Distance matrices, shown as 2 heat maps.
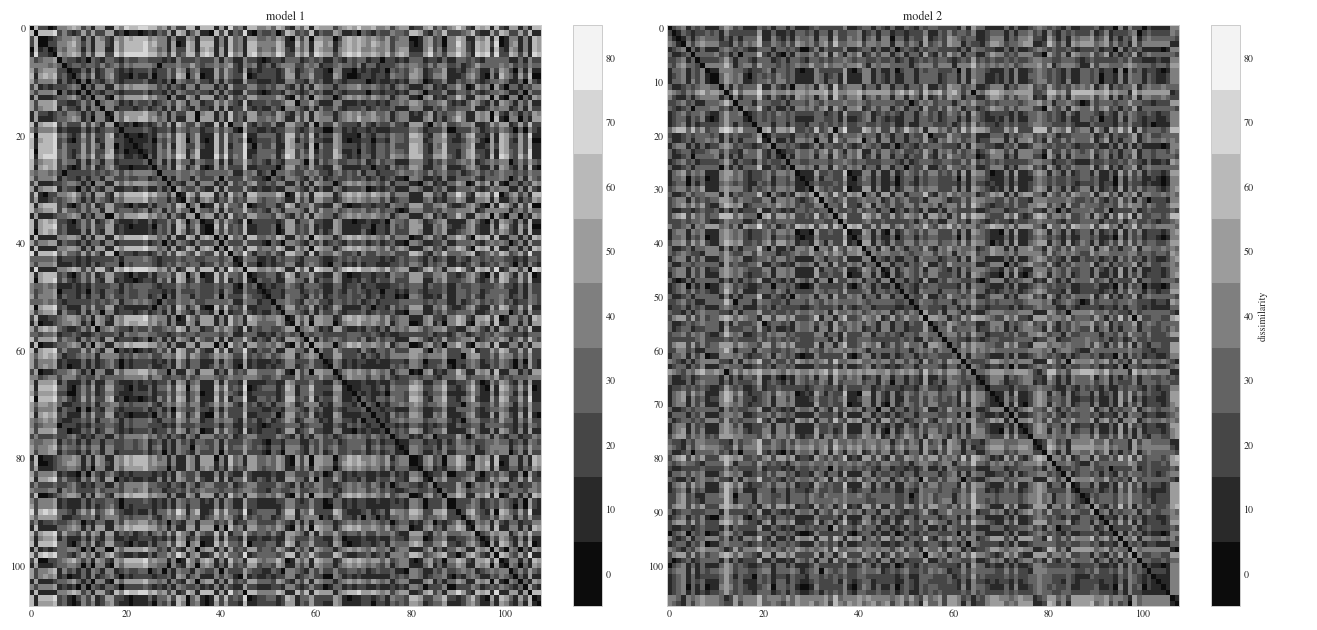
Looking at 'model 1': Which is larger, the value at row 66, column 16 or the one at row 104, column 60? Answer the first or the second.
the first
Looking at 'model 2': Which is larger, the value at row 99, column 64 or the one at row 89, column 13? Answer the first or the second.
the second
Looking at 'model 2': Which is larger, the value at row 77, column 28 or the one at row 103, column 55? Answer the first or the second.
the first
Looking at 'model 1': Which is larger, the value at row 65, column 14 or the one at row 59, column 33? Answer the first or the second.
the second
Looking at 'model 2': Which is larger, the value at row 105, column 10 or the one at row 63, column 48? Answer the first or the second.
the first
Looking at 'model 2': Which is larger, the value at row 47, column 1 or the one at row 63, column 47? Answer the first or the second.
the second
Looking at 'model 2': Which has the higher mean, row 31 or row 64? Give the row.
64
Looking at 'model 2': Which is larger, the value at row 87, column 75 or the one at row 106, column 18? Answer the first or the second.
the second
